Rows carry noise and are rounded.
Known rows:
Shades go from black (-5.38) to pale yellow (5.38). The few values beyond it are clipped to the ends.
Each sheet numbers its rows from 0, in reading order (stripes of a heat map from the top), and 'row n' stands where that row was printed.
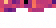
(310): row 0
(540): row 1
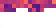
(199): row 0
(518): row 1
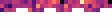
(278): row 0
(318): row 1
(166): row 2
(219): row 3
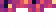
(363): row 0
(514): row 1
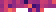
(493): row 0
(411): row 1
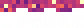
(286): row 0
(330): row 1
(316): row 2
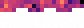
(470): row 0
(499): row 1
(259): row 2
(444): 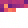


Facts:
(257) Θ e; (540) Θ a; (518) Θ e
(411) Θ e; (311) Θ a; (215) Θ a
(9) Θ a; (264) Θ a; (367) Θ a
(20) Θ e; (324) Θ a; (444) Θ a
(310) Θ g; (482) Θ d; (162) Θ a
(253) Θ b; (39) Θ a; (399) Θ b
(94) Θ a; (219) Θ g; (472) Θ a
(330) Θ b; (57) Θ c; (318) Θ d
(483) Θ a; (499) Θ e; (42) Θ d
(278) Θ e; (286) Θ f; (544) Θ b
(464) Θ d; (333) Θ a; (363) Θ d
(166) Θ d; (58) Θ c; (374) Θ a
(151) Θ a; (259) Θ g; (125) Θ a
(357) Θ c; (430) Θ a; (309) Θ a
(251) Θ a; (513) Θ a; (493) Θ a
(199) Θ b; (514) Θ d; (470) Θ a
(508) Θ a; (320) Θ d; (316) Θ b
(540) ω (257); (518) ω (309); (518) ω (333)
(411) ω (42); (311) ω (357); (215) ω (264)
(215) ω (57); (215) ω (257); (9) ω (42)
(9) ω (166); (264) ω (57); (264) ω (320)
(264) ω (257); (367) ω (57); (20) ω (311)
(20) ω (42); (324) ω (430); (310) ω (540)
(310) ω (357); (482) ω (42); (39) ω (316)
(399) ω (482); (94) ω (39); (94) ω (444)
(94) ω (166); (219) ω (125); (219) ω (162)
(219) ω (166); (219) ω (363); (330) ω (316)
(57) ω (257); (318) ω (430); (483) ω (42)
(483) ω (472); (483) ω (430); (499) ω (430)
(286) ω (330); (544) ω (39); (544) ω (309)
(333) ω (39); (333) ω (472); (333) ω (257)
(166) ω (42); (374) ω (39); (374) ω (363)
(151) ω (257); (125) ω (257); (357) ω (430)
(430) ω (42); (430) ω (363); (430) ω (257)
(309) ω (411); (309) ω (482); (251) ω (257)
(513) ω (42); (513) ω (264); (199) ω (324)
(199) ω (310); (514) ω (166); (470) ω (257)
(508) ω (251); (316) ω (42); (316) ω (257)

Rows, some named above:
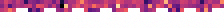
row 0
(493)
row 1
(257)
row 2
(363)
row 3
(357)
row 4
(39)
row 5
(42)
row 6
(411)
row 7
(464)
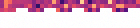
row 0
(333)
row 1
(253)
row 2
(320)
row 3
(320)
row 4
(57)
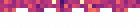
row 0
(309)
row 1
(544)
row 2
(482)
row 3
(94)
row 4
(472)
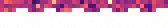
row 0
(483)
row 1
(42)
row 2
(162)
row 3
(399)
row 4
(58)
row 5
(20)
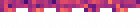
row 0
(493)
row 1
(493)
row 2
(374)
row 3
(518)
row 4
(444)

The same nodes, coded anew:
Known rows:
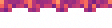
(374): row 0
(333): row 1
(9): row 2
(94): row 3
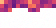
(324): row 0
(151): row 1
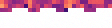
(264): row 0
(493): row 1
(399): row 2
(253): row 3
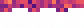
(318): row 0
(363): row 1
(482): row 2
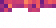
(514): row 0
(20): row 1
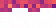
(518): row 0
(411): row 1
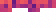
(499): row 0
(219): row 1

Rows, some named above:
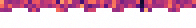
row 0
(309)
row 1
(464)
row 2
(330)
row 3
(310)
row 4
(472)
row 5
(58)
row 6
(39)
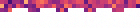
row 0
(162)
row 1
(544)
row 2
(482)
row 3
(42)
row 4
(257)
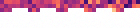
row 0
(259)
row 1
(42)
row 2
(39)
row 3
(330)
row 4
(286)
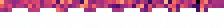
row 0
(483)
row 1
(278)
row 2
(330)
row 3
(309)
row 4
(199)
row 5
(444)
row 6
(320)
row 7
(57)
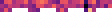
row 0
(464)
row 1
(544)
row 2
(464)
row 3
(357)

